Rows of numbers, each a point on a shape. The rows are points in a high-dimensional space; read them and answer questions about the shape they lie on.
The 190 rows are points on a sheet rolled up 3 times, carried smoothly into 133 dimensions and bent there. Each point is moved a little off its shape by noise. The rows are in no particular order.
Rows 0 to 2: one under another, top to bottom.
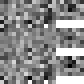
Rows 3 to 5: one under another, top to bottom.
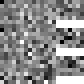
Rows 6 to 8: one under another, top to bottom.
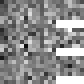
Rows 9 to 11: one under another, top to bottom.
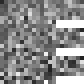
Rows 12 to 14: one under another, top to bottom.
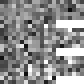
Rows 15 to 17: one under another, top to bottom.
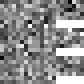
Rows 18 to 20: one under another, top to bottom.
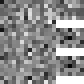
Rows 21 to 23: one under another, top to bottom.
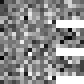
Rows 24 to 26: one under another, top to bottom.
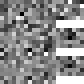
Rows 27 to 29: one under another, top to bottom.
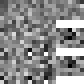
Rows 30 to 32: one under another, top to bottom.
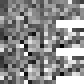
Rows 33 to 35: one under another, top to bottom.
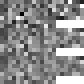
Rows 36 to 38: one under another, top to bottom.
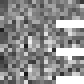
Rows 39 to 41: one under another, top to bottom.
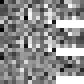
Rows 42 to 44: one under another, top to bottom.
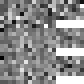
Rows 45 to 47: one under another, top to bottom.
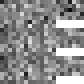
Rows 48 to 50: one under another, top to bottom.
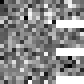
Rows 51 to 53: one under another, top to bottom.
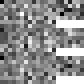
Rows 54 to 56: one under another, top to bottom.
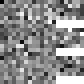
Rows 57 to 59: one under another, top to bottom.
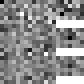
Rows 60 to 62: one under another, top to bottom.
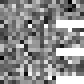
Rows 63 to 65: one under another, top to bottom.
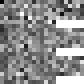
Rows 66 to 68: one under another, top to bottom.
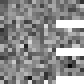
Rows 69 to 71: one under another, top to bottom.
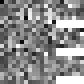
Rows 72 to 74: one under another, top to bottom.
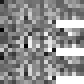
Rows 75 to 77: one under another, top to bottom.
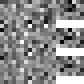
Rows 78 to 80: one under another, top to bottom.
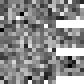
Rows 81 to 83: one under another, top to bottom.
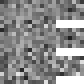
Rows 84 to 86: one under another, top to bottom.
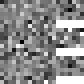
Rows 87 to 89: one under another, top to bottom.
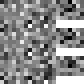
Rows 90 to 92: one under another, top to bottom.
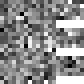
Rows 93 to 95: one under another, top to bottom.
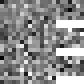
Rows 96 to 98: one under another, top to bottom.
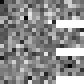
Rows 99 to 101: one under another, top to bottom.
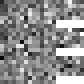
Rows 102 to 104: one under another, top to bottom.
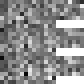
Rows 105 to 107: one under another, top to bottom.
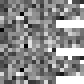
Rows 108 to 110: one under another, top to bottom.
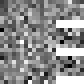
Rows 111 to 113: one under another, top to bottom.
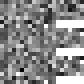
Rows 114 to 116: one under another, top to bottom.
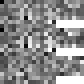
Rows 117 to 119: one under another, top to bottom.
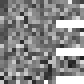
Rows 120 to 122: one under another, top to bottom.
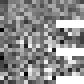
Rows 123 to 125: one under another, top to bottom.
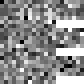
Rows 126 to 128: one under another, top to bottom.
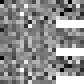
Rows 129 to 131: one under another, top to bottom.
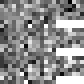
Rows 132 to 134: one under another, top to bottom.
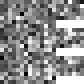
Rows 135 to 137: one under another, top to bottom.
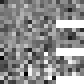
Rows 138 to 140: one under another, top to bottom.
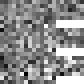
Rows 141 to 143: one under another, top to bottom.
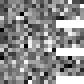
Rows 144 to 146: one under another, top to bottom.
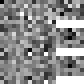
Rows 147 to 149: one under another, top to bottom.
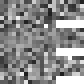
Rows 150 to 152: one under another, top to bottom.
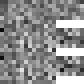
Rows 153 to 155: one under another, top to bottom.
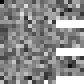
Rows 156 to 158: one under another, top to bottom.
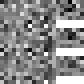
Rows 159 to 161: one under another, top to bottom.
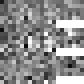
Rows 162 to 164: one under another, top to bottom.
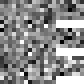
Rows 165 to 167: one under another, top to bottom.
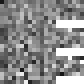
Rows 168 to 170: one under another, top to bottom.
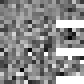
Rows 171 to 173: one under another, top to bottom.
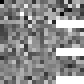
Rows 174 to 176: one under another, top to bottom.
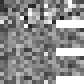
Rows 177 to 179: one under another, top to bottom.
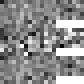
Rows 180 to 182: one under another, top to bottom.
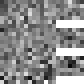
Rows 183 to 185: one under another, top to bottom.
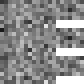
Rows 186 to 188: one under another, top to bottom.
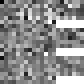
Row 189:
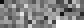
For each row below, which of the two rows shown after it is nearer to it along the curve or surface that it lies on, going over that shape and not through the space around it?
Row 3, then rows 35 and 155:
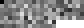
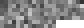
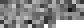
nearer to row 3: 155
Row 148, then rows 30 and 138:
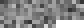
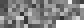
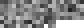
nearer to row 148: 30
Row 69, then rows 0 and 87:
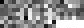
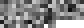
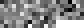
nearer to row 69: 87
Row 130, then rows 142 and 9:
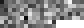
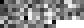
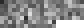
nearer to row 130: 9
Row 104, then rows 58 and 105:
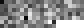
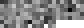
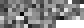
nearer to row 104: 105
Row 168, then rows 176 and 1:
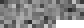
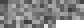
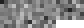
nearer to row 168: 1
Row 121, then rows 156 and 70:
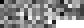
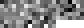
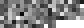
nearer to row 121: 156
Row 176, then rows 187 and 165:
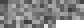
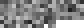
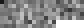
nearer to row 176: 165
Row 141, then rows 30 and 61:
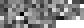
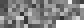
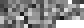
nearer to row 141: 61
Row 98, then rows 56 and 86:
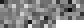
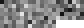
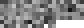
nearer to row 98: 56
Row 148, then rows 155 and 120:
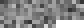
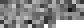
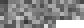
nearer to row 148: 120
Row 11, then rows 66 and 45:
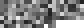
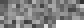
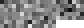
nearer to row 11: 45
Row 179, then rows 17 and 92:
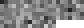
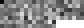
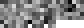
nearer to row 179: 17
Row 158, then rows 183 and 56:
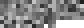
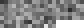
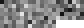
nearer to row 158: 56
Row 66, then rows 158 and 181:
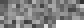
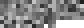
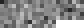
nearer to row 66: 181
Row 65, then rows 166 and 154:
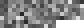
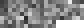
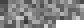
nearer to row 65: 166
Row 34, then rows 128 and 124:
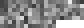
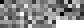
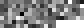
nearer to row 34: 124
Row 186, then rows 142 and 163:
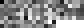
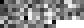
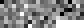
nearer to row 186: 142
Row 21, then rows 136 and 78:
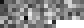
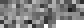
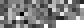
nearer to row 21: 78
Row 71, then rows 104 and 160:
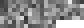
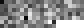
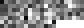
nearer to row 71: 104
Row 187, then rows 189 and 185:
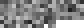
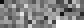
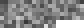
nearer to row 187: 189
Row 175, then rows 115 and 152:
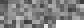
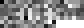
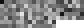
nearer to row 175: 152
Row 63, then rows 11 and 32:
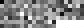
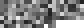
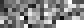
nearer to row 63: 32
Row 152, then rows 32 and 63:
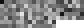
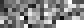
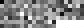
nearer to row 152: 63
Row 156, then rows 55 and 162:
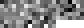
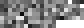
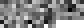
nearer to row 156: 162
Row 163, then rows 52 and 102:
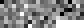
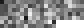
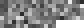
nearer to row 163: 52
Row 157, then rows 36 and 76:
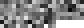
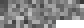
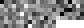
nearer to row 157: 76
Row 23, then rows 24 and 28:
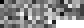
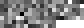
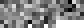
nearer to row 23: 28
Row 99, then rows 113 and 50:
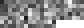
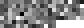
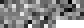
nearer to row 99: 113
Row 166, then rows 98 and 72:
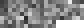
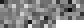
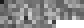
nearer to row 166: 72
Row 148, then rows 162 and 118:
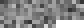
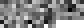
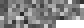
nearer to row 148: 118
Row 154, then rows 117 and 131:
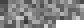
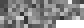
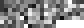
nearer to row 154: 117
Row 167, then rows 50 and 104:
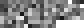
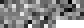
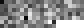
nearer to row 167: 104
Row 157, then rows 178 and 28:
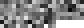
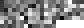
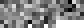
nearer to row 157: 28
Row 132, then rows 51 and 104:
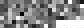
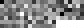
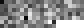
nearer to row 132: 104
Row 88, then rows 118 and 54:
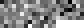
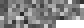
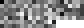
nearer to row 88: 54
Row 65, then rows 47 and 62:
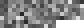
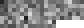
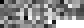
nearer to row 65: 47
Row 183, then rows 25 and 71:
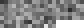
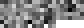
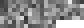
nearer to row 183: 71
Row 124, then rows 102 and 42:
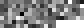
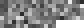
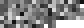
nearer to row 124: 42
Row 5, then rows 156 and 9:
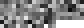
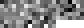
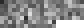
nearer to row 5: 156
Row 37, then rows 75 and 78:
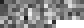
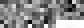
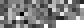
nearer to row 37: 78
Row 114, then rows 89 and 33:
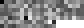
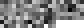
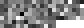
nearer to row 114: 33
